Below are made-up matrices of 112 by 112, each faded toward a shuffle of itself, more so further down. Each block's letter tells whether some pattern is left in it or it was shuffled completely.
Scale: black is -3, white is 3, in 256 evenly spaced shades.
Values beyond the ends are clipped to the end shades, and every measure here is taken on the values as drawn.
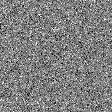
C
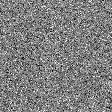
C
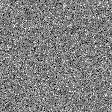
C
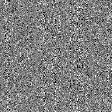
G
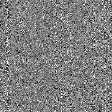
G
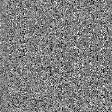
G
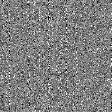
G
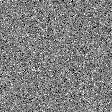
C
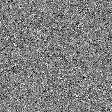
C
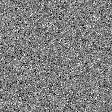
C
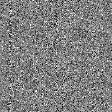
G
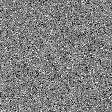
C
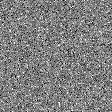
C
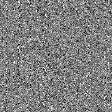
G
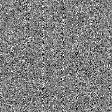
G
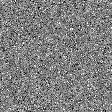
C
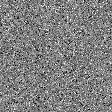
C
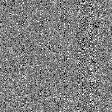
G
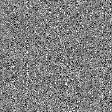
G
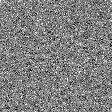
C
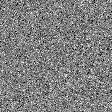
C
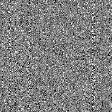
G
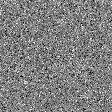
C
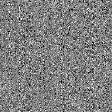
G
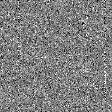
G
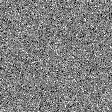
C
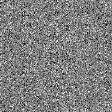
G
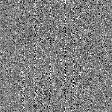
G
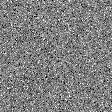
C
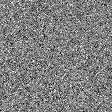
C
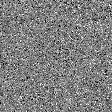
C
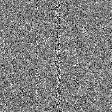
G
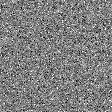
C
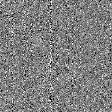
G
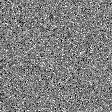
C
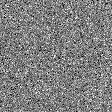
C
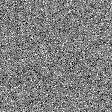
C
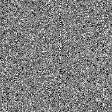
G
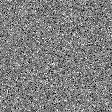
C
